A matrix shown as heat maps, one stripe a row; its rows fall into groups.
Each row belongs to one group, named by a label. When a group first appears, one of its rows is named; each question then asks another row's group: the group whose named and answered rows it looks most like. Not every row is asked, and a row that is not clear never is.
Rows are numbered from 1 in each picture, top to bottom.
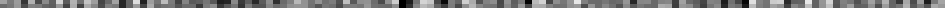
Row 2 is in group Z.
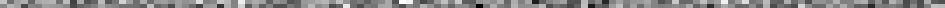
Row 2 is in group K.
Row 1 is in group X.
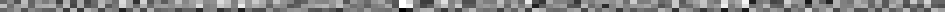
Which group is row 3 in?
Z
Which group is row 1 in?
X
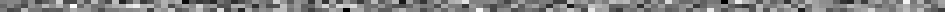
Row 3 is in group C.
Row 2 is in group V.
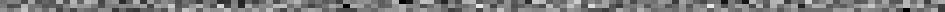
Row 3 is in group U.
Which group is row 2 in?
C
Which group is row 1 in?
Z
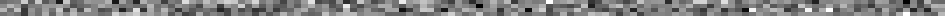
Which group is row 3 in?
Z
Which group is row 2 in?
K
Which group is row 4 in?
V
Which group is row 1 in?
U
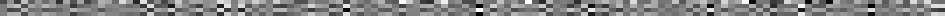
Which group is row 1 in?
X
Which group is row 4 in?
K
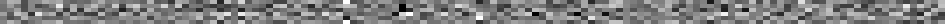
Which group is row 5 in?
C
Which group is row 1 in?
K
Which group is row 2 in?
V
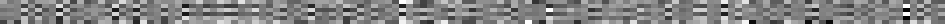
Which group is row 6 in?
X
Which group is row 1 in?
X
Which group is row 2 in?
V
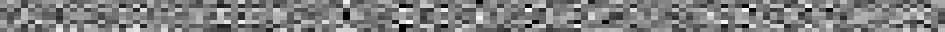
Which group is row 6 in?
X
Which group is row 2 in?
Z
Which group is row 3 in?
X
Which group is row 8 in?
V
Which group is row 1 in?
K
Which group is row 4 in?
C
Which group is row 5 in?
C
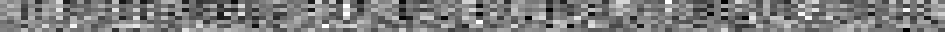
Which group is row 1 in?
V
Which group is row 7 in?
V
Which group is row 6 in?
C
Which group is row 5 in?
Z
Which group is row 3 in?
V
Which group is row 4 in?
K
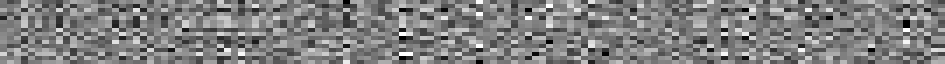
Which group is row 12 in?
C
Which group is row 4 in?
C
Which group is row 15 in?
Z
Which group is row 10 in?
Z
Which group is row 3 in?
Z
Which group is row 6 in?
U
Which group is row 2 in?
U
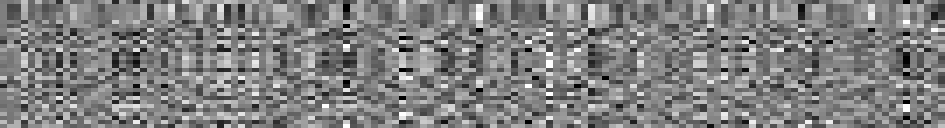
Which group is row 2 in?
C
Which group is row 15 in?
U
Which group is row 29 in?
X
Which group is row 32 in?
K
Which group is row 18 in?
Z
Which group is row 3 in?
C
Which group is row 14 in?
U
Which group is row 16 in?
U
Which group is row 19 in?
U
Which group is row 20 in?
X
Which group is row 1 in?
U
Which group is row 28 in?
V
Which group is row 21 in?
C
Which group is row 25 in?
V
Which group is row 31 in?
Z
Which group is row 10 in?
Z
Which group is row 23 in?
K
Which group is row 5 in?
C
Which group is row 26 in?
U
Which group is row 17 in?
U
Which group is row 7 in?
C
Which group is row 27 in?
V
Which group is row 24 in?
U
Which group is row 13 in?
Z
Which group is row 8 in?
K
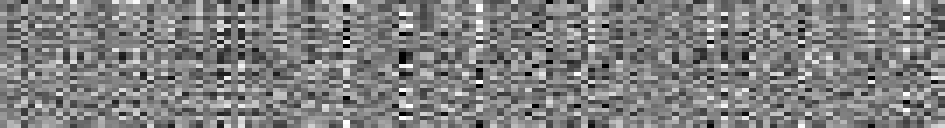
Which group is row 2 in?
C
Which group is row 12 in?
C
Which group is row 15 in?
Z
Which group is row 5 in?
V
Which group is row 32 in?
K
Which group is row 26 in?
U
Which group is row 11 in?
K
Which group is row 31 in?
K
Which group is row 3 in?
C
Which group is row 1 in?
V
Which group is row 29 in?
Z
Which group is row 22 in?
K
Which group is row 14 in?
Z
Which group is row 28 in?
V
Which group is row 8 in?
C
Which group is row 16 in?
V
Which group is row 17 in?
X
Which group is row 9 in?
Z
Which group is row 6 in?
C
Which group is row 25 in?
C
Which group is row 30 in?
X
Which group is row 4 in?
X
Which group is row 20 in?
K
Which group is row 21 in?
C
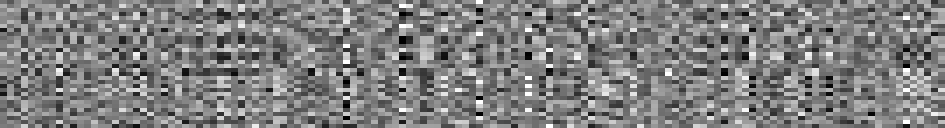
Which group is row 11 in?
Z
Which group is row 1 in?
C
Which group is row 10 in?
Z
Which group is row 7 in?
X
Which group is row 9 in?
C
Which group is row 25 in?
K
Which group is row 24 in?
X
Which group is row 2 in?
X
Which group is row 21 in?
C
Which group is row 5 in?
V
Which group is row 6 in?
K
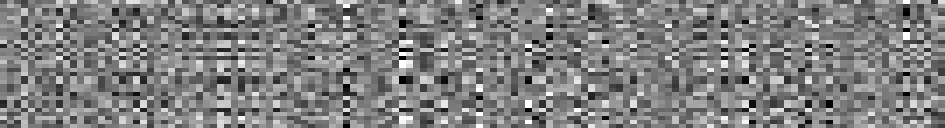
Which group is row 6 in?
Z
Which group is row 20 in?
Z
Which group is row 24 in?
U
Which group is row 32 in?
C
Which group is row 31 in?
X
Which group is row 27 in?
X
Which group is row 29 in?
C
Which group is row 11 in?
X
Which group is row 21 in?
Z
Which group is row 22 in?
C
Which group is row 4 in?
U
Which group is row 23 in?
C
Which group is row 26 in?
X
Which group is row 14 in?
X
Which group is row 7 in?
V
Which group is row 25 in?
K
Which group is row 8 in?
U
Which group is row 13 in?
Z
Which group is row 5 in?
K
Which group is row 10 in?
V
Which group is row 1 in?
V
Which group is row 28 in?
Z
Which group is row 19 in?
U
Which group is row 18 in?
C
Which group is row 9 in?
V
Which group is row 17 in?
X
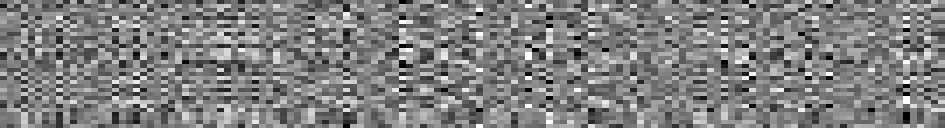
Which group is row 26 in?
V
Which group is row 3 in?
C
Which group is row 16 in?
V
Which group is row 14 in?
X
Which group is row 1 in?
Z
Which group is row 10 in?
X
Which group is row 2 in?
X
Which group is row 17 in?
Z
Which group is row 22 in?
U
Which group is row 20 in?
X
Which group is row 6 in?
X
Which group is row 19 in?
Z
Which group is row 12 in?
Z
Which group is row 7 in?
V
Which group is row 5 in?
V
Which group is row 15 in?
X
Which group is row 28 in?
K
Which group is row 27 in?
X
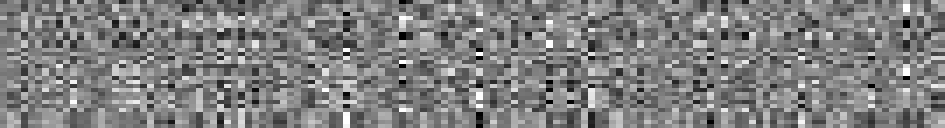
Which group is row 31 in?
K
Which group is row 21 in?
V
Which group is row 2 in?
V
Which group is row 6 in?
U
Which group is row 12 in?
U
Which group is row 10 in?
Z
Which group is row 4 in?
C
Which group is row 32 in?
K
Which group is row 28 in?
X
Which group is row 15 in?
K
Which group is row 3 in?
V
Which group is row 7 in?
U
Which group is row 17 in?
V
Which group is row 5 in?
X
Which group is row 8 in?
C
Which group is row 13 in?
K
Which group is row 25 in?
C
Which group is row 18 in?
V
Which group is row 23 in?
V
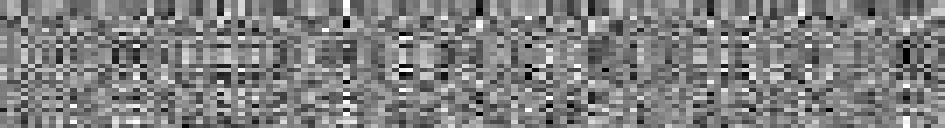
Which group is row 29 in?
K
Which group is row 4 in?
K
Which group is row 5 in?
X
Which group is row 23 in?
X
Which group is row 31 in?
V
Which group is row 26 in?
K
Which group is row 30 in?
V
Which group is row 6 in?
C
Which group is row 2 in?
K
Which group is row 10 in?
X
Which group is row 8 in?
V
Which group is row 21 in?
C
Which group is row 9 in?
Z
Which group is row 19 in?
Z
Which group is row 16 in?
U
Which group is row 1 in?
K
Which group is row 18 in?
X
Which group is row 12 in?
Z
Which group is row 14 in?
U
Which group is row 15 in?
U
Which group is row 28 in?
X
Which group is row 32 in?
V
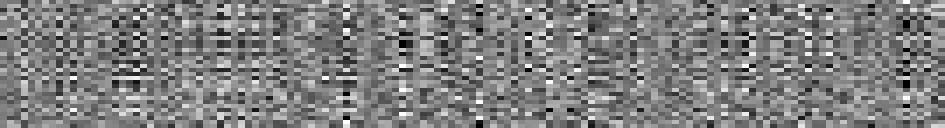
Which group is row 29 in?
X
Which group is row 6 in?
U
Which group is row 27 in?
U
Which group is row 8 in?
K
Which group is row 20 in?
V
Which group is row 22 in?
U
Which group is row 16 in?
U
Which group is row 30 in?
C
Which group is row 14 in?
Z
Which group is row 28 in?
V
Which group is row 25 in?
V
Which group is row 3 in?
X
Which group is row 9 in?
Z
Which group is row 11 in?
Z
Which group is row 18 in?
Z
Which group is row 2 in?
K
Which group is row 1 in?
V
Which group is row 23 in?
X
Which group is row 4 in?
K
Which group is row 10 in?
X
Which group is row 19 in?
U
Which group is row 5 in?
Z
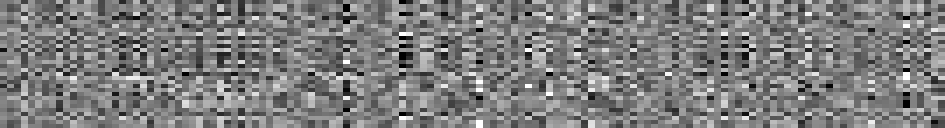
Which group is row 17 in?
Z
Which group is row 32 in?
C
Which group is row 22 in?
X
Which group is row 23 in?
C
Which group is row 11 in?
U
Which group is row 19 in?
V
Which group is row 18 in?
U
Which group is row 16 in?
K
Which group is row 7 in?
V
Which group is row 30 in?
X
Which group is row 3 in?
C
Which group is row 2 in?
C
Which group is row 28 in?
C
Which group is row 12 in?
Z
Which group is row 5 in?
U
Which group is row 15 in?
Z
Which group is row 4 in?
Z
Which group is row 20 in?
V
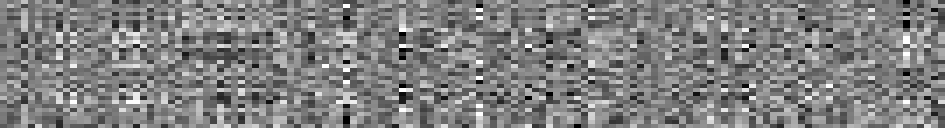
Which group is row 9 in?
V
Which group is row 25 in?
Z
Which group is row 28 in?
X
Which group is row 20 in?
C
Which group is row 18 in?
K
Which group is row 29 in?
C
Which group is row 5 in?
C
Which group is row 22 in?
Z
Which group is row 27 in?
C
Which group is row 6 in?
U
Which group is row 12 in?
X
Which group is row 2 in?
K
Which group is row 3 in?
C
